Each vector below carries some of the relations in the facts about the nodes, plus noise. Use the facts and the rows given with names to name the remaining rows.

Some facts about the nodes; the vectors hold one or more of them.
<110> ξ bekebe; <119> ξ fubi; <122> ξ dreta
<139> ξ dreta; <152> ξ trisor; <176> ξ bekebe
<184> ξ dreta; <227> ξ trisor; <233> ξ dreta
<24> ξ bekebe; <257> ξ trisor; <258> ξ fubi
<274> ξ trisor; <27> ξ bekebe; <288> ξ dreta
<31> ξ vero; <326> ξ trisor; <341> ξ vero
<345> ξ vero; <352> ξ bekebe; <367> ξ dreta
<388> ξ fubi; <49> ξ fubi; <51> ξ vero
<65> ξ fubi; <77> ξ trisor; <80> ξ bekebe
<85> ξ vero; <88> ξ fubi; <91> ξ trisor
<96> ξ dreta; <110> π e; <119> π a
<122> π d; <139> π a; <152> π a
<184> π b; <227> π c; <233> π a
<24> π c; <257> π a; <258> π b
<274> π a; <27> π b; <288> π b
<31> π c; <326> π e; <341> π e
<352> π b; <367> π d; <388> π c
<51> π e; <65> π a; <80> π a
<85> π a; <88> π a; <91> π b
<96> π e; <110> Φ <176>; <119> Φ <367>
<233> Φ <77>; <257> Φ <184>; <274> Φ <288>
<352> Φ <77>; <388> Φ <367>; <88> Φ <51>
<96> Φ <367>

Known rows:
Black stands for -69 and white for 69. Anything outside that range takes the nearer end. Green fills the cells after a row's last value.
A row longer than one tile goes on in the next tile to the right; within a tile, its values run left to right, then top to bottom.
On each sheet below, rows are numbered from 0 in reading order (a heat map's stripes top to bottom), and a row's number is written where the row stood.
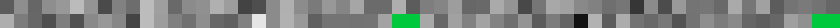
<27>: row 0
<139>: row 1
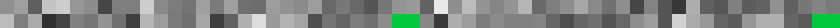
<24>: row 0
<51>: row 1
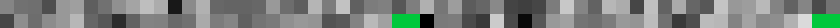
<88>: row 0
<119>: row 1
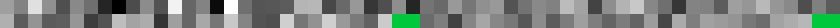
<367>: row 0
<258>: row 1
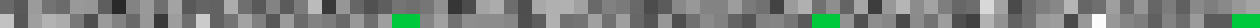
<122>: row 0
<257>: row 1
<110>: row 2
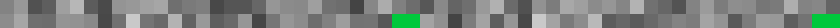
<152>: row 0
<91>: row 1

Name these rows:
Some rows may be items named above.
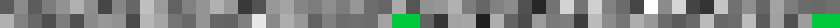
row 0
<27>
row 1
<96>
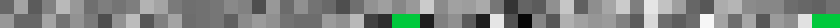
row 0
<326>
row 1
<388>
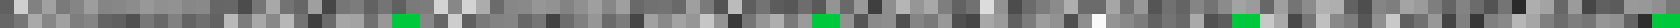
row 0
<345>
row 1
<31>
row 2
<110>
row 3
<77>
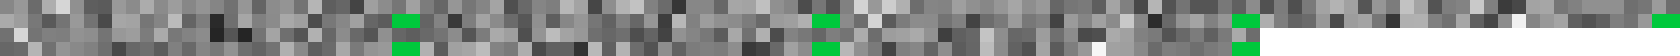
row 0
<227>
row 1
<258>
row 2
<31>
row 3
<352>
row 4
<85>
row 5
<233>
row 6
<176>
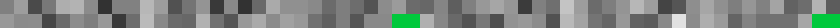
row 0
<80>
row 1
<27>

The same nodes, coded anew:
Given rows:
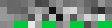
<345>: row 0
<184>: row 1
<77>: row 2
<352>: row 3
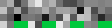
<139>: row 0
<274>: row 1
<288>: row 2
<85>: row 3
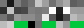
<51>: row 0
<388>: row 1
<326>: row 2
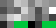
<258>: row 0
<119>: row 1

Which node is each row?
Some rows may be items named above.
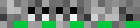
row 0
<227>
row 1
<110>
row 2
<110>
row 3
<91>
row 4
<85>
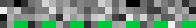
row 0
<367>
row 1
<49>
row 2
<91>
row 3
<258>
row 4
<96>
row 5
<24>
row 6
<122>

